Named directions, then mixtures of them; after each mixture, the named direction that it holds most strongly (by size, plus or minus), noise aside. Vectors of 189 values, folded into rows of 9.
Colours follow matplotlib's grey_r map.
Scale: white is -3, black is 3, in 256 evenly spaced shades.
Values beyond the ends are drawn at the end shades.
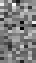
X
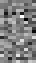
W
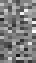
W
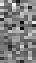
X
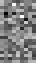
W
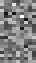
W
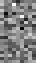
X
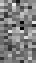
X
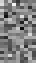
X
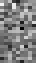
X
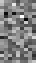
W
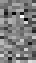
W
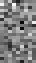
X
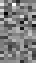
X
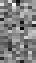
X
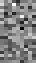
X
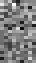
X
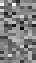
X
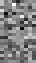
X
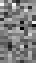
X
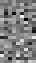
W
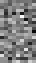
W
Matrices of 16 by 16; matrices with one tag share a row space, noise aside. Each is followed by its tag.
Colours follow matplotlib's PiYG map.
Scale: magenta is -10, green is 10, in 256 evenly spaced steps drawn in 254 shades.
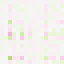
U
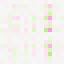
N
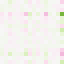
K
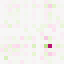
N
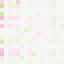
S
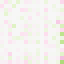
K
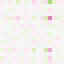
N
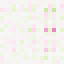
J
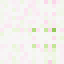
J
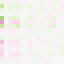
S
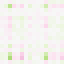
U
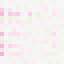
S
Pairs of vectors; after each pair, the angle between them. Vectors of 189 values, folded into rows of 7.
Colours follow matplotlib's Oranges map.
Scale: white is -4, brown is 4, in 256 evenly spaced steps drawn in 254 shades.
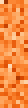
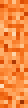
orthogonal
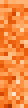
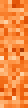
orthogonal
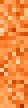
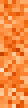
partly aligned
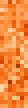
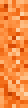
partly opposed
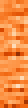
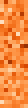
orthogonal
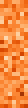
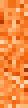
partly opposed
